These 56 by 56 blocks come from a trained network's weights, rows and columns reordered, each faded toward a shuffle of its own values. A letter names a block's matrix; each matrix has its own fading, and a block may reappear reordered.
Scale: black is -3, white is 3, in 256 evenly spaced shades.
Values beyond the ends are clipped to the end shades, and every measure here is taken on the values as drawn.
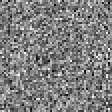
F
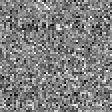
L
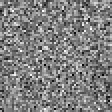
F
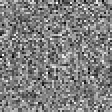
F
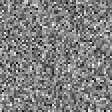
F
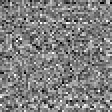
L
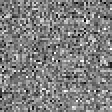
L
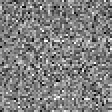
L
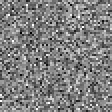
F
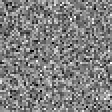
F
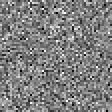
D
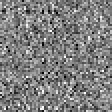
D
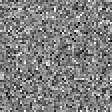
L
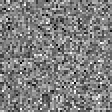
D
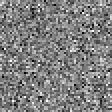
D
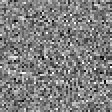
L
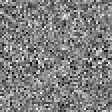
L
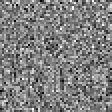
F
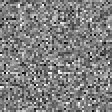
L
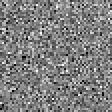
L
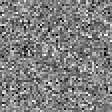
D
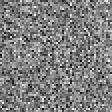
F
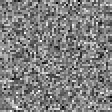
F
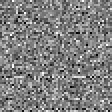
L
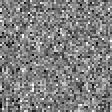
D
